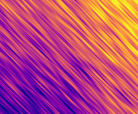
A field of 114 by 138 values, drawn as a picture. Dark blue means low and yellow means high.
Odd rows or columns: none. Slope: up to the top right. Mirror symmetry: none. Ninth with the highest average: top right. Grain: diagonal, down to the right.
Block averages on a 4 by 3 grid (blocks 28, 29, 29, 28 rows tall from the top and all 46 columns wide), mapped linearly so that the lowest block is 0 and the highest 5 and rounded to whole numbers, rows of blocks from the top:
335
234
123
013
